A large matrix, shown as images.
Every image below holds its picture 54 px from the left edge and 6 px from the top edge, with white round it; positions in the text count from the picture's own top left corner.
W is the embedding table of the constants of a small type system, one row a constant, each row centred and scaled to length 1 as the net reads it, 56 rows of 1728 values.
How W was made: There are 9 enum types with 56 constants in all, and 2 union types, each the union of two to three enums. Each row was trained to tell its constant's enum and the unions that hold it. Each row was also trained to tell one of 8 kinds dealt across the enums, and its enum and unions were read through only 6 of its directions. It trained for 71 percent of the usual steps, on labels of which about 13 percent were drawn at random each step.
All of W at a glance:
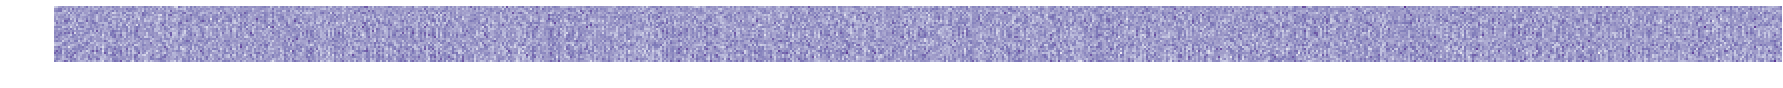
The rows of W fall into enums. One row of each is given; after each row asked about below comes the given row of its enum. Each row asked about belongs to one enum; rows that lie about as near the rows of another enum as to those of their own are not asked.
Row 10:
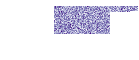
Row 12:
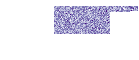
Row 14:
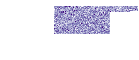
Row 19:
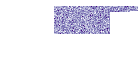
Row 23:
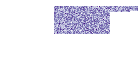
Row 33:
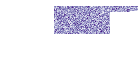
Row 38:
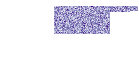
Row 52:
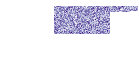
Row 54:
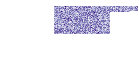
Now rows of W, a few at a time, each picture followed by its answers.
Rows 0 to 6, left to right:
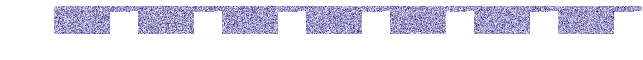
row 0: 19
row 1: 38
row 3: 38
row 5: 52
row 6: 19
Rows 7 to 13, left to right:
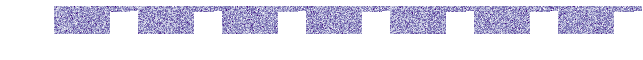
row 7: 52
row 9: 38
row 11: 19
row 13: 14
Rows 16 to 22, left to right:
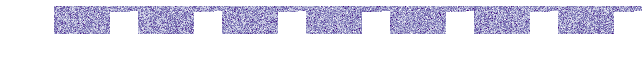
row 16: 38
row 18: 52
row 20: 38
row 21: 10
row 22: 14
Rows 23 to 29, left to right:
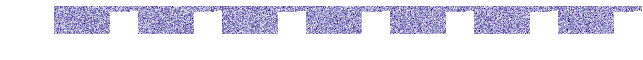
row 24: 23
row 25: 10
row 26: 23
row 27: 12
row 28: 10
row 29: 12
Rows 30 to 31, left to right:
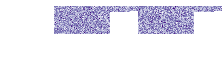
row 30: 54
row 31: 12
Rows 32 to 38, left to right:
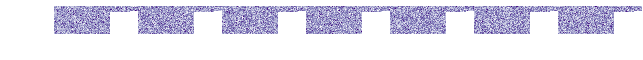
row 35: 54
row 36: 23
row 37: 19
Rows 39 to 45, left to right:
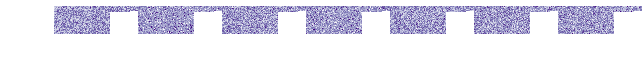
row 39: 19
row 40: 38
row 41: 10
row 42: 12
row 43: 10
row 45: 54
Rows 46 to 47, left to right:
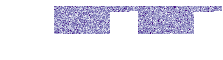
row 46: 54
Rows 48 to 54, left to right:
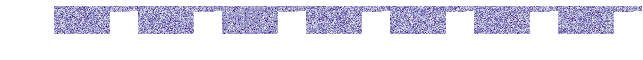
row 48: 23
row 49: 12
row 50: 52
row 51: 23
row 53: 54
